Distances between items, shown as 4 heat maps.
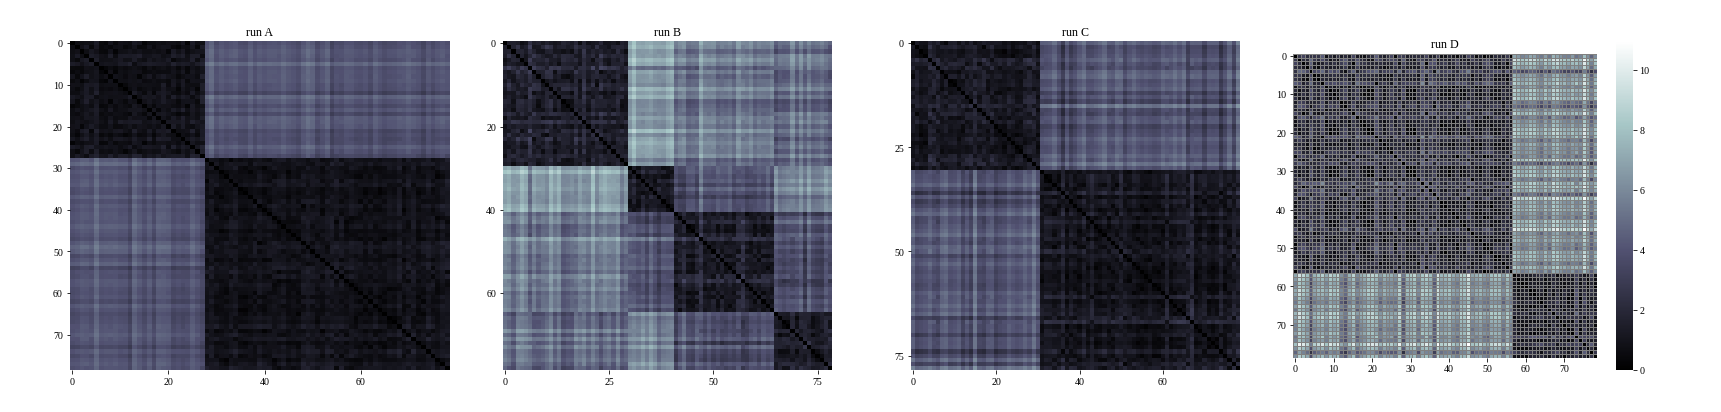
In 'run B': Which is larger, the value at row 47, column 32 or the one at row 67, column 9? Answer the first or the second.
the first
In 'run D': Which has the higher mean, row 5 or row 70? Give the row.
70
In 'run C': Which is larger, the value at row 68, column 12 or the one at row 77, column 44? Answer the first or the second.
the first
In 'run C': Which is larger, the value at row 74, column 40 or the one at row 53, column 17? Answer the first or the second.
the second
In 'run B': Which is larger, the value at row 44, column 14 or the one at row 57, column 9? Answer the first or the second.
the second
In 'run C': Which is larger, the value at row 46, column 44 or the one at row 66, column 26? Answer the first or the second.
the second
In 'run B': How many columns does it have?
79
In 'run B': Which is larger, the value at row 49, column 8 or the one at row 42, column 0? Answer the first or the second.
the second
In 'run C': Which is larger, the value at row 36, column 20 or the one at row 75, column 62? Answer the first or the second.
the first
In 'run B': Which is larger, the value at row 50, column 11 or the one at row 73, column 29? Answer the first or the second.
the first
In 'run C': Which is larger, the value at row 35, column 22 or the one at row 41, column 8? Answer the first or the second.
the second
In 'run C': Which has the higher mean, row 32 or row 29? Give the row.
29
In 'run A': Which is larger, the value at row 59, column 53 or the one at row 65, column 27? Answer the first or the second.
the second
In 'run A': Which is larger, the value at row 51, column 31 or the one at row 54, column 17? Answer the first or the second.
the second
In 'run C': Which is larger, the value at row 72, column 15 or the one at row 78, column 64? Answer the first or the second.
the first
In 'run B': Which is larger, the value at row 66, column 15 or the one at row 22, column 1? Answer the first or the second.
the first
